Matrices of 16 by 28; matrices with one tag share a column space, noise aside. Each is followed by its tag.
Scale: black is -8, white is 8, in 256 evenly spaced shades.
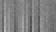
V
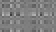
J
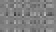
J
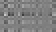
J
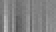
V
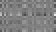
J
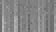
V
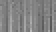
V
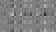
J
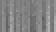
V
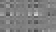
J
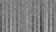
V
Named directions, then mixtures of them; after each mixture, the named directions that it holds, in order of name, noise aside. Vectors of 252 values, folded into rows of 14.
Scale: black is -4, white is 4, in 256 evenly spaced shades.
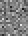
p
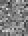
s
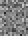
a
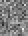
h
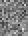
h, p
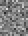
a, s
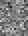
p, s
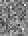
h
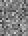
h, p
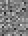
a, p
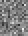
h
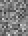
h, p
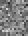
s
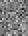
h, p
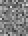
a, p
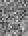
h, p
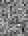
h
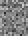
a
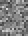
s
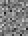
a, p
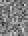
h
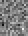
h, s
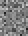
a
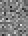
p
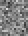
a, s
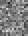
s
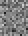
a
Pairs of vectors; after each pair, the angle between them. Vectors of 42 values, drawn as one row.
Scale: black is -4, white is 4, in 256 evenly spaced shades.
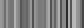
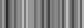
partly opposed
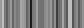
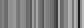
partly aligned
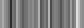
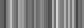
partly opposed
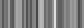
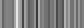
partly aligned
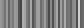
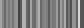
nearly parallel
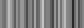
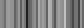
partly aligned
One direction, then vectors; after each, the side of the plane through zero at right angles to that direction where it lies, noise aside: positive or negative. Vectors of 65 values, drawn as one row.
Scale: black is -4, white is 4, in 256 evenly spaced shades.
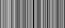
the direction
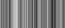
negative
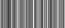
negative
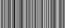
negative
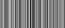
positive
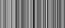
positive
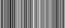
negative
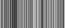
negative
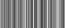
negative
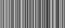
positive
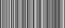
positive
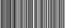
negative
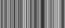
negative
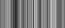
positive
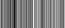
negative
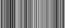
negative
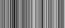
negative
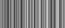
negative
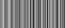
positive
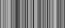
positive
